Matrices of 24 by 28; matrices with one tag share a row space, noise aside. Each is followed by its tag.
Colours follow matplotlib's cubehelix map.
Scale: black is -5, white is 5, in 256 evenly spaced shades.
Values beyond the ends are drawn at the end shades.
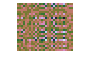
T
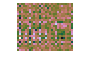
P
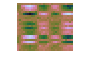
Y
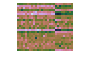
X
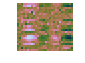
Y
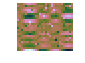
Y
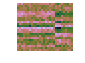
X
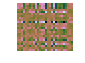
T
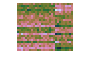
X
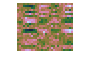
Y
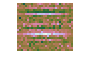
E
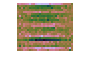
E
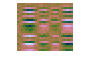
Y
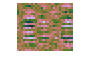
Y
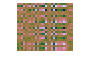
T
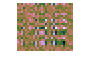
T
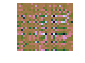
T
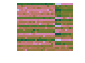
X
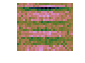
E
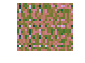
P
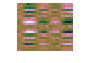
Y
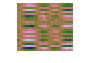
Y
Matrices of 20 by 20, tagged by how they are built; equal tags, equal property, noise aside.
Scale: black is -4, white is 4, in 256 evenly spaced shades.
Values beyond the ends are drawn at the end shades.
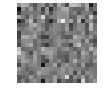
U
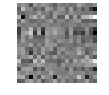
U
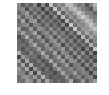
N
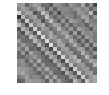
N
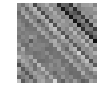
N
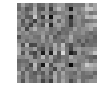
U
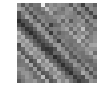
N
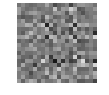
U
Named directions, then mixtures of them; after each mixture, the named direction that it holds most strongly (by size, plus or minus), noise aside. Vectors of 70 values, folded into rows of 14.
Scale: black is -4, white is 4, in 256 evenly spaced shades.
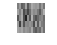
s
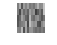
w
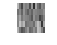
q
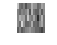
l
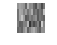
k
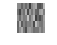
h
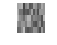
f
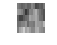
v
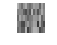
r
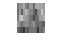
v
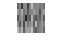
s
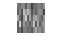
s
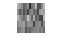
f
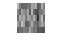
l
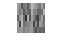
s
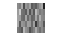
h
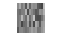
h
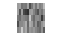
w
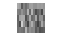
l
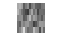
f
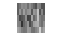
l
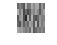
s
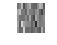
h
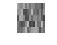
k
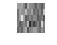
k
